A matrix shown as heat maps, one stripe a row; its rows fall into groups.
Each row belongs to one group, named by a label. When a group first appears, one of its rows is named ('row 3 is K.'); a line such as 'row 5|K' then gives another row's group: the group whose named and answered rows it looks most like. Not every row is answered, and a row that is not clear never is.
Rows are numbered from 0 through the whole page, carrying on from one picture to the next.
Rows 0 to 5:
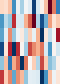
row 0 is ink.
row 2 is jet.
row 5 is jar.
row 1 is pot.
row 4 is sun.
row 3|jet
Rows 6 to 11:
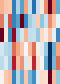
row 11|ink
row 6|ink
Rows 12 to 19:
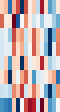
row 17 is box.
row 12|sun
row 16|sun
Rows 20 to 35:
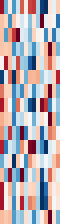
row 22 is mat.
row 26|ink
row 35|ink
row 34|jar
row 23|ink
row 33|jar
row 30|jar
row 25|jet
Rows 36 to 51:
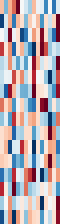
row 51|jet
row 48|pot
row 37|jet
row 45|ink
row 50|jet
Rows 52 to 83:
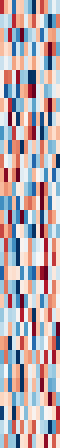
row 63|box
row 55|ink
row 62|sun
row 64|mat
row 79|sun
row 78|sun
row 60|jet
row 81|jet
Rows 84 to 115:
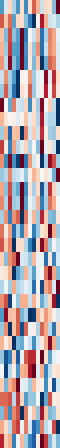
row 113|sun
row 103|ink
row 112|jar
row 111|mat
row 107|sun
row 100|ink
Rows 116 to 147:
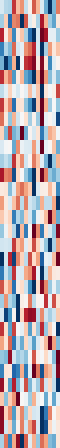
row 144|mat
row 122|jet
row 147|sun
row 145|jar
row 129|box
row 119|pot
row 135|pot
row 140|ink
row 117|sun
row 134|jet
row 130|box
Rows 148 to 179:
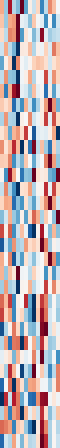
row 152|jet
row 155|ink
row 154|mat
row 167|mat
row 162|ink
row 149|mat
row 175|jet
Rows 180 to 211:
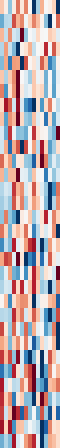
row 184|sun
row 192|mat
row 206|pot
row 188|mat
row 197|pot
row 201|box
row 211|pot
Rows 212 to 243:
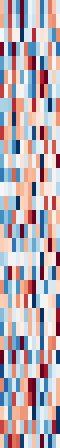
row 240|pot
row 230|jet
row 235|jet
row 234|jet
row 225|box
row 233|box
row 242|box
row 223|jet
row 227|pot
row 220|jet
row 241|box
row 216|pot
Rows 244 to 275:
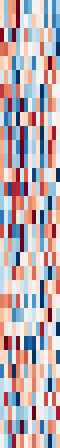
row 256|box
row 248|ink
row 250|jar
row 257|sun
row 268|jar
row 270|jet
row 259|pot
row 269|box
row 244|mat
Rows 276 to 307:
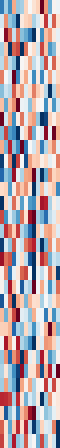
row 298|mat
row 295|box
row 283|mat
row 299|ink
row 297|jet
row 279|sun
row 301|sun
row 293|pot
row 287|jet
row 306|box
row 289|box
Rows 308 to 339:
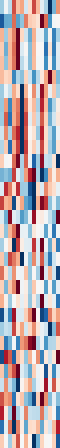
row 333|jet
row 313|ink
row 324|mat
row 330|pot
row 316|sun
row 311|mat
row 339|box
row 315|sun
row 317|sun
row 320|pot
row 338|jet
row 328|mat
